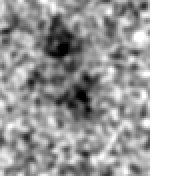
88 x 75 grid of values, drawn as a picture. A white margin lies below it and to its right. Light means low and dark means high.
Two bumps rise from the field. The texture is blotchy. No row or column stands out. On average the colour sits 40% of the way up the scale. There are no lone odd cells. There are no regular stripes.
